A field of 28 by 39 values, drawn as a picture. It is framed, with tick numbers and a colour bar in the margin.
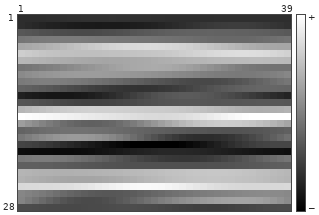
Slope: none. Grain: streaks across. Ninth with the lowest average: centre. Stripes: horizontal, repeating 3 times.
